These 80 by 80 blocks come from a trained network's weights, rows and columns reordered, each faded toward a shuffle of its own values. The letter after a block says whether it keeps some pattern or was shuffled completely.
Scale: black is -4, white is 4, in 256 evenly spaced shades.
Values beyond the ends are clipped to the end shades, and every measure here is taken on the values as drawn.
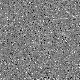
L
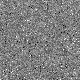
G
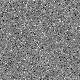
G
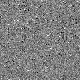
L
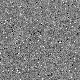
G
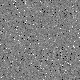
G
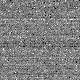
L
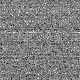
L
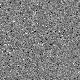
L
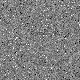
G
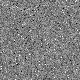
G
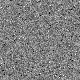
G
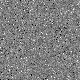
G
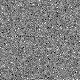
L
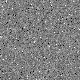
G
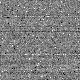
L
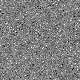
G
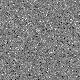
G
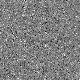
L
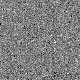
L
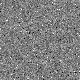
G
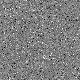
G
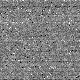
L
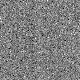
L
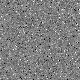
G
